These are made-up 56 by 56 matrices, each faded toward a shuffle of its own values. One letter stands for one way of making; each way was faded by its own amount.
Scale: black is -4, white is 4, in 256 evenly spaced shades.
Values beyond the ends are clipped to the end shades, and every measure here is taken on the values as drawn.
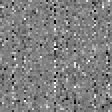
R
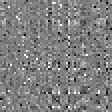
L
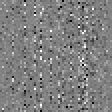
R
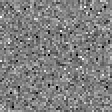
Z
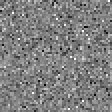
Z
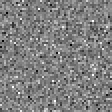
Z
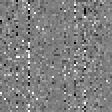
R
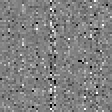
R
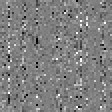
R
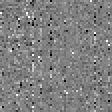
R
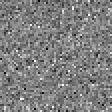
Z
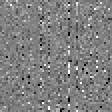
R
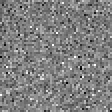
Z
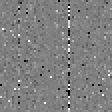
R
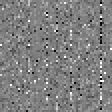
R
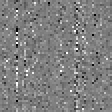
R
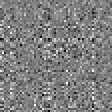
L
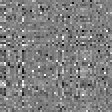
L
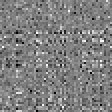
L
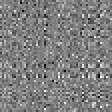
L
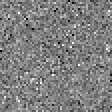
Z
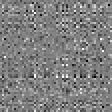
L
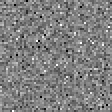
Z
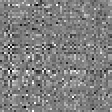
L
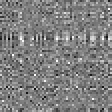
L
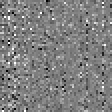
R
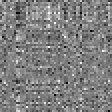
L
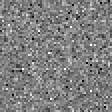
Z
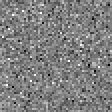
Z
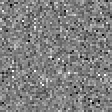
Z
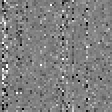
R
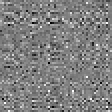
L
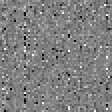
R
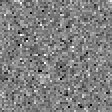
Z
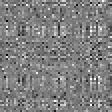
L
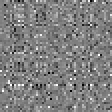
L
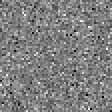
Z
